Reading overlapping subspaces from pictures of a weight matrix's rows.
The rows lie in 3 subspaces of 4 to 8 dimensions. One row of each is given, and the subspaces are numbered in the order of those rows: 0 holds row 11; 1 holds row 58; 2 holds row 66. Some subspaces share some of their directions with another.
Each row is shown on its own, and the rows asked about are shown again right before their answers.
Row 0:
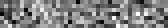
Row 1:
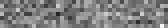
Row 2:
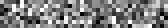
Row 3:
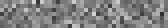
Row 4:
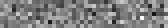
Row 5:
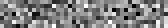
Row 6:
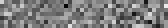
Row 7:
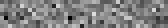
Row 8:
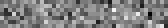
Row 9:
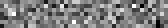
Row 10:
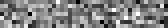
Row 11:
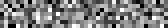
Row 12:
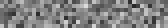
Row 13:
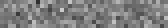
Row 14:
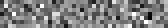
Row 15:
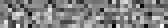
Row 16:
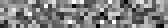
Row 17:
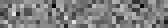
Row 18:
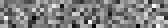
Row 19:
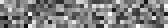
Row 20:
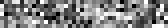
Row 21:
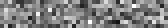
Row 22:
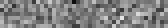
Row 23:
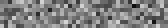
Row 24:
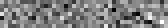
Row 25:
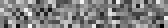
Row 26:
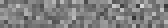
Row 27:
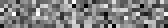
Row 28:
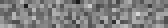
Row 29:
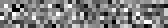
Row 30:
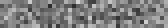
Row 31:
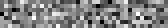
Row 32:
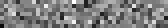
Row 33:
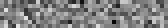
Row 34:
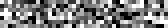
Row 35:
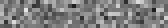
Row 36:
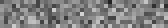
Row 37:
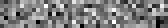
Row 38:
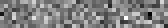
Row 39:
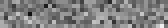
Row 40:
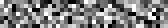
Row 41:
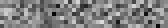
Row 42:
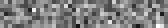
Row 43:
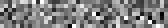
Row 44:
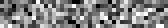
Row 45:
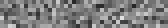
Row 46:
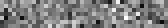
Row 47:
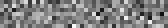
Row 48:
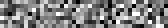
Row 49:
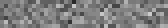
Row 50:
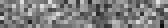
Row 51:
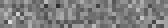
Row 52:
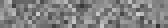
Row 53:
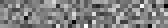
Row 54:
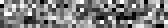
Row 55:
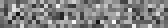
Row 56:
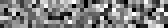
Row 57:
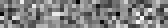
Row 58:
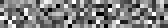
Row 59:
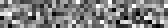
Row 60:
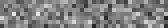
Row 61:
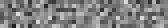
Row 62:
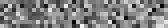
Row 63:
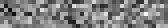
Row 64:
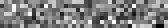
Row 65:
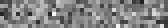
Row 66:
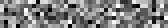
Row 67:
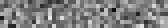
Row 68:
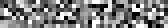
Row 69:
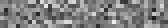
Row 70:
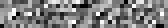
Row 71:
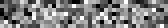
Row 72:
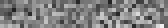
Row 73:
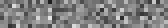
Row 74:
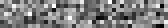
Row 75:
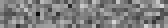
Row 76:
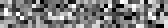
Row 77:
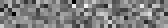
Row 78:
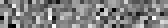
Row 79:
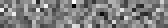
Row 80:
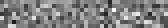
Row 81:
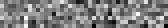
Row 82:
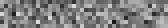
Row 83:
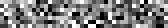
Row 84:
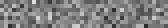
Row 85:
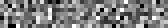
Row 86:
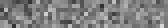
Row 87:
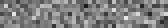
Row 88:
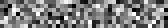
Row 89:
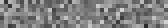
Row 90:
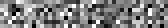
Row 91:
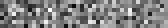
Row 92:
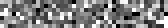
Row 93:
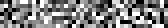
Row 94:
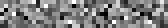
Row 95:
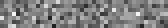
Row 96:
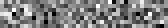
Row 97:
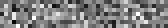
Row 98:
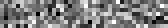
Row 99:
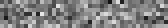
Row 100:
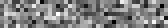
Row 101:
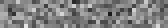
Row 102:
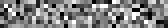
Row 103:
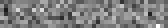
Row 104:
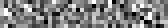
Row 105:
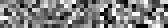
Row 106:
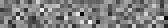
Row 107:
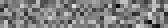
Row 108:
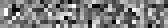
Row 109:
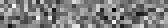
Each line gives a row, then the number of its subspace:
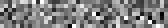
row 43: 0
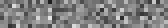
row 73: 0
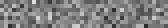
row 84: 0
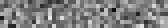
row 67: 0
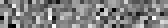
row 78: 0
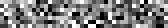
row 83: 1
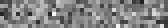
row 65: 1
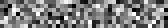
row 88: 1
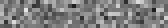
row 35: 2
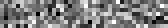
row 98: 2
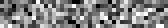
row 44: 0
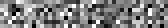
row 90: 1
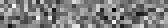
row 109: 0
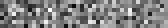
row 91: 1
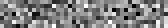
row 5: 1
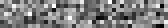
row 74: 2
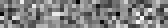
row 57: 2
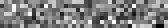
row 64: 2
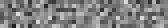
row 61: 0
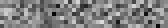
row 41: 2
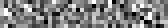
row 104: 1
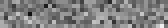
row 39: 2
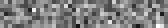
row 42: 1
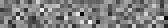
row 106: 2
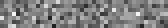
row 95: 0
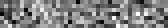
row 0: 2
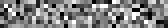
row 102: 1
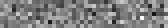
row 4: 1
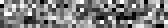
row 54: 2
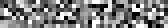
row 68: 1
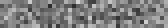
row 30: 1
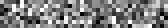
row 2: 2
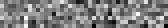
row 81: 1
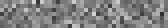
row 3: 0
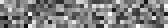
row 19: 1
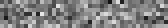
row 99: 2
